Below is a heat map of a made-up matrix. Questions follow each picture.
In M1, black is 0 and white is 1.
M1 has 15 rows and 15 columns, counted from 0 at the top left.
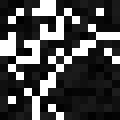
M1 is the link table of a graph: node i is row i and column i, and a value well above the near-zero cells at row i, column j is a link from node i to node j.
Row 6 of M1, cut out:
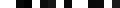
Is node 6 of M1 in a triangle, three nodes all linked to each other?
yes
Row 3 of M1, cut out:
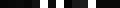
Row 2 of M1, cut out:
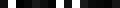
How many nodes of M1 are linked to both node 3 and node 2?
1
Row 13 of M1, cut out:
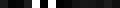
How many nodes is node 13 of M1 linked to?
2
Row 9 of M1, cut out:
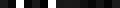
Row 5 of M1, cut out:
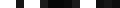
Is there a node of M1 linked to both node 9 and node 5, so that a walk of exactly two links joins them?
no
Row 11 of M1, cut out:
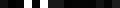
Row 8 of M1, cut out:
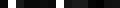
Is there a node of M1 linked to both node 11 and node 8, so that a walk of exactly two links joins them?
no
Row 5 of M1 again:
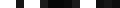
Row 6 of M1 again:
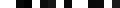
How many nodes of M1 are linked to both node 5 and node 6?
4
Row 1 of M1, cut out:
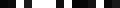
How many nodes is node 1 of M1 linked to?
6
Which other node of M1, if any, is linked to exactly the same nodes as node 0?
node 10
